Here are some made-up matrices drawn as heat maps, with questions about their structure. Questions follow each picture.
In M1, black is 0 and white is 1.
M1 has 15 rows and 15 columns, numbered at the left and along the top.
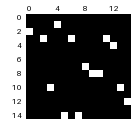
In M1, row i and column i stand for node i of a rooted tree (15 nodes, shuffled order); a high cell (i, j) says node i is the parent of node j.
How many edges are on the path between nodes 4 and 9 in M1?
5
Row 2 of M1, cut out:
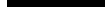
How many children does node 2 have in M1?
1
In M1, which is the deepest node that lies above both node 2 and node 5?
14
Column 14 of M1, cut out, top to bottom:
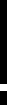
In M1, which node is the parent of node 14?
12
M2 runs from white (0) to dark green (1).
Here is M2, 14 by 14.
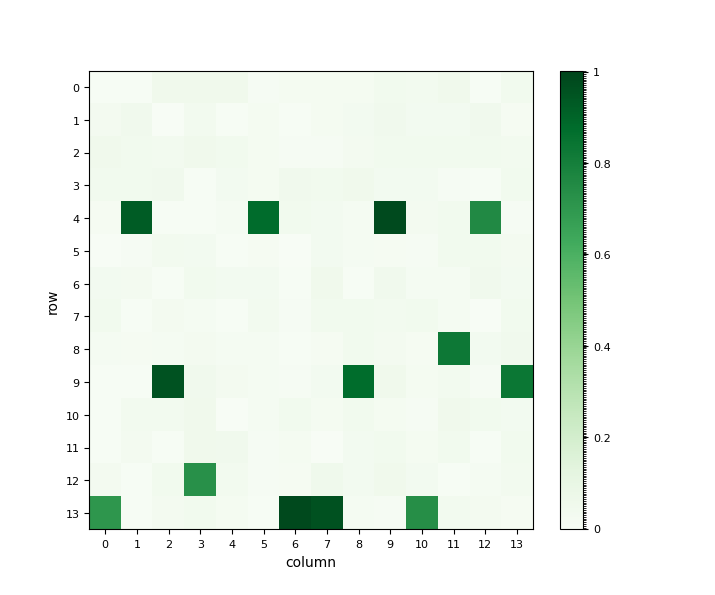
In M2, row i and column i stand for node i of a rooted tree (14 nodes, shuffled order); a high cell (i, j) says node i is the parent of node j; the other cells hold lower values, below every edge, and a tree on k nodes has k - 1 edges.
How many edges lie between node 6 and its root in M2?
3
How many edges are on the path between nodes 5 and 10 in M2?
4
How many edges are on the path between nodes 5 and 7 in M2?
4
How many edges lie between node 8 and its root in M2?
2
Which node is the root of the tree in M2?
4
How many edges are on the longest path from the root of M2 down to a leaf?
3
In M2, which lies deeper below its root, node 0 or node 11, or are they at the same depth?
the same depth
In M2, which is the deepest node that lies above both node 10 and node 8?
9
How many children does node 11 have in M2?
0
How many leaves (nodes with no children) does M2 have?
9
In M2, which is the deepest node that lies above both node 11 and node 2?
9
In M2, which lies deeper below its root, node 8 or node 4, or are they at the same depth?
node 8
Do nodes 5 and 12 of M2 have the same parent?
yes
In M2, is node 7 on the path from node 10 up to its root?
no
